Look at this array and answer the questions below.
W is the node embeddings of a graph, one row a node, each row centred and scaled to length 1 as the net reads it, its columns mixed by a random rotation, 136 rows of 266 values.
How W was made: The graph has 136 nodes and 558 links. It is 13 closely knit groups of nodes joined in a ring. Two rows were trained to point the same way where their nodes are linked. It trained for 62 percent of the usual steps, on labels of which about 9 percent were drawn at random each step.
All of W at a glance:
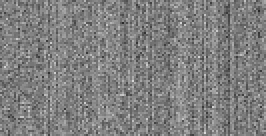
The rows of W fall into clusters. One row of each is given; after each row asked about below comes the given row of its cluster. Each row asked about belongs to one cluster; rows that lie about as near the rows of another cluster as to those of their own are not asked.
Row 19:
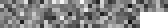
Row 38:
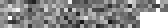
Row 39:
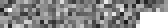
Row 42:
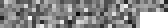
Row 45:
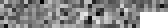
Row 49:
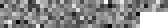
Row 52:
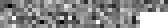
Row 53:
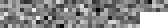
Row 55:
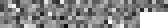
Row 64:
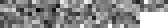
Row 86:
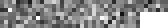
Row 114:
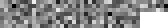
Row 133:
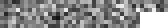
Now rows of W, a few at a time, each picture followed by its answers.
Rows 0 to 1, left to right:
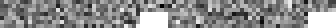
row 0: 42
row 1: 49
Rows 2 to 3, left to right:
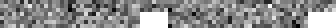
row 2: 53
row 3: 39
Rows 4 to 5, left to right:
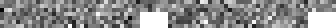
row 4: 39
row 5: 64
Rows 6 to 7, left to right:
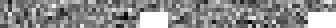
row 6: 114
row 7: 38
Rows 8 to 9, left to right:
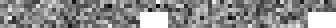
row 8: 38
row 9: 55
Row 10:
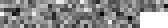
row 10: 19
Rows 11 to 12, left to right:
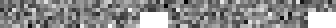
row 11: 114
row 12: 86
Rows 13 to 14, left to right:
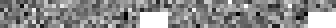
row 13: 114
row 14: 49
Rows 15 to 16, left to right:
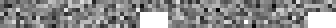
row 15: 133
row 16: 42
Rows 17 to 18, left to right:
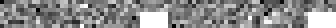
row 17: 64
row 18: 45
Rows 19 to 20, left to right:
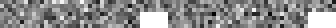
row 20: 42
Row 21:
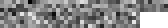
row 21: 19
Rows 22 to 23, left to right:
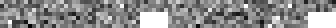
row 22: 49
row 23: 49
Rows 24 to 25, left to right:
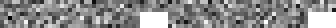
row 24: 45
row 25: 64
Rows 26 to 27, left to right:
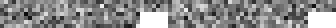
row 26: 39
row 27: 55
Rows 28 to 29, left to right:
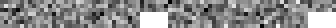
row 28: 19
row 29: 64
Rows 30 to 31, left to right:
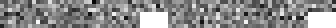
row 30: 133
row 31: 42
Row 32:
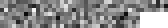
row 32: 114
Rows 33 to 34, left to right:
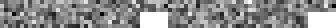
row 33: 19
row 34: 19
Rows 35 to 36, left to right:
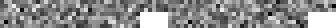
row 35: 55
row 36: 19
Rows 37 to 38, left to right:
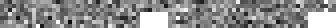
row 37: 114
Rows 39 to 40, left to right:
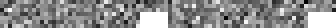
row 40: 42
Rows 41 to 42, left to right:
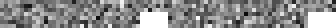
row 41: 38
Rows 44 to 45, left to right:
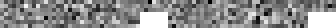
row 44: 53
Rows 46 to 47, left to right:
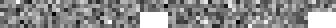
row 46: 19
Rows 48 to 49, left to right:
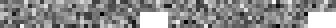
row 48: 19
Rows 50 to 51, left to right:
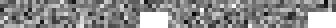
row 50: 39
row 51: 114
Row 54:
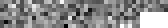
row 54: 55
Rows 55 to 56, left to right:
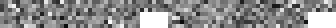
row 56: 38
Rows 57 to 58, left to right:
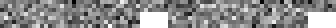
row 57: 38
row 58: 45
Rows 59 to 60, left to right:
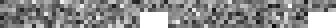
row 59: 64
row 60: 49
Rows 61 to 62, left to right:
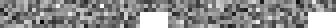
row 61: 39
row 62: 133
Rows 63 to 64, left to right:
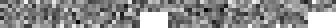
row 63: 86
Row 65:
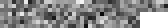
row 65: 19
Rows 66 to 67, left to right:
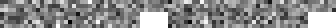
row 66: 64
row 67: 64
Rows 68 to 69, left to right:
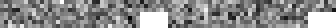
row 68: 19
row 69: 55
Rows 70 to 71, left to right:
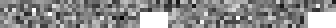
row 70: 114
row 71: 52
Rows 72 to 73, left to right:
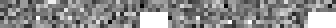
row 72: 86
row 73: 42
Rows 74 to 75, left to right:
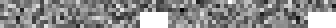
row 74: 55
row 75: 19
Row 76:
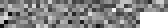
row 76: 38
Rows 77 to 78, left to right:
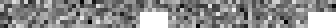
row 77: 45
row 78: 114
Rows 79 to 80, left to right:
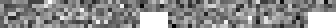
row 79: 45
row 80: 45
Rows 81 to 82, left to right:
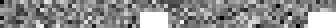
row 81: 64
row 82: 133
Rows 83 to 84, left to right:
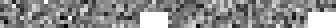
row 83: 55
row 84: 114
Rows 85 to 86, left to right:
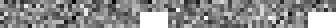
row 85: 53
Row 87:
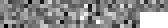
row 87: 45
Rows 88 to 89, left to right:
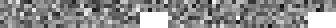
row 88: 53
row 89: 52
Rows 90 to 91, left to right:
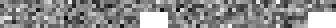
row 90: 38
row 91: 114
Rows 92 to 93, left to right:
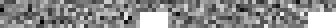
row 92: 39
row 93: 133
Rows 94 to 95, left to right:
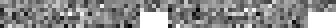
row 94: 39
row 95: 39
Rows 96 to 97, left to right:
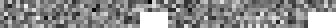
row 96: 53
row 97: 86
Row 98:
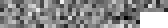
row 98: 55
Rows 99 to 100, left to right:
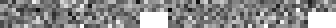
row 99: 64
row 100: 86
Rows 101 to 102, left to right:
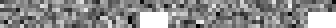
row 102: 49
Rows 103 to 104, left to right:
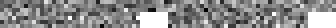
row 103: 52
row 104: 64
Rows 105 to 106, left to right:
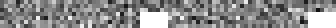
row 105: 86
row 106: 52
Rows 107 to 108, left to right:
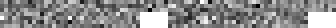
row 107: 52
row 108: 64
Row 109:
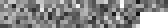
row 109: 49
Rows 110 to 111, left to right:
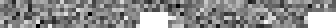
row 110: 39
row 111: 52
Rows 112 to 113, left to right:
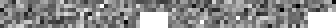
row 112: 39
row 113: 52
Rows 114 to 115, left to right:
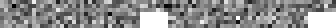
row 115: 52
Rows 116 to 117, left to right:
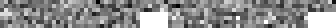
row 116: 52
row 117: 52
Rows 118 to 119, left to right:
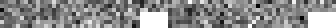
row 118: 86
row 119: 64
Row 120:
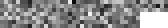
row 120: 38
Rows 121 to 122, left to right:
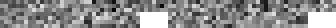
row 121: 45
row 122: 53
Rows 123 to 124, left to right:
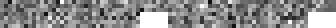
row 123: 42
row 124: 55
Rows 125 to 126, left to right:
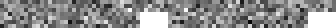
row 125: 38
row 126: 38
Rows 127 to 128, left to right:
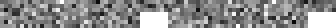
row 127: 19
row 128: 39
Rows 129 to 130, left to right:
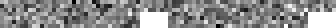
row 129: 38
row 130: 133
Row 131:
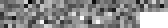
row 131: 45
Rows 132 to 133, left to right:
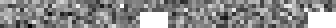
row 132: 49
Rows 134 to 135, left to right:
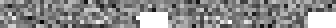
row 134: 52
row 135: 42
